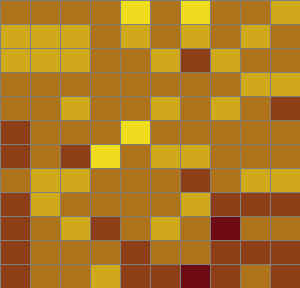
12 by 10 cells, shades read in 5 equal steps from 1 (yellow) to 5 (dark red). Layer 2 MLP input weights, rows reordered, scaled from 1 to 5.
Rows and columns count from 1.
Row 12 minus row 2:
2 1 1 -1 2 1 3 1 1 1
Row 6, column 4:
3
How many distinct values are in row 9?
3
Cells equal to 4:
22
